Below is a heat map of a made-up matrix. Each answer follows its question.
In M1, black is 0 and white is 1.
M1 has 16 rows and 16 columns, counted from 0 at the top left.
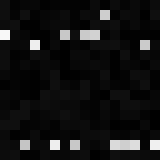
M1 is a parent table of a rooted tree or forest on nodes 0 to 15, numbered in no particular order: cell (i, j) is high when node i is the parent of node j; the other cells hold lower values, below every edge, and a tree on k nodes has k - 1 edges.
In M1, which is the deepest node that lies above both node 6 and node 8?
3
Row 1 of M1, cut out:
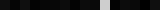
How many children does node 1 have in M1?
1
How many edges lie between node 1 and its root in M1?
0
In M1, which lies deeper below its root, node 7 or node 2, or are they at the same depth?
the same depth
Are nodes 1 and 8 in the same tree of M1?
no
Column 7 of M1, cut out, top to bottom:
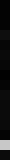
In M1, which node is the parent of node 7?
14
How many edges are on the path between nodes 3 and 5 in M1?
3
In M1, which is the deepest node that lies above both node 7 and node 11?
14
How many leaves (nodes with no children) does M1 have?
12
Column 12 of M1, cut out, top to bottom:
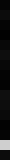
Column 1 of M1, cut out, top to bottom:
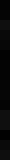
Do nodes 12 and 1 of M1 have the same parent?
no
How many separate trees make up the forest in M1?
2
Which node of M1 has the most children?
14
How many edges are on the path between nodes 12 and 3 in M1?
3
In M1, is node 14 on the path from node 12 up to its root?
yes
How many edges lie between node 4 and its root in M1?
0
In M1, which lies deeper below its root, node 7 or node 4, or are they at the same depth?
node 7
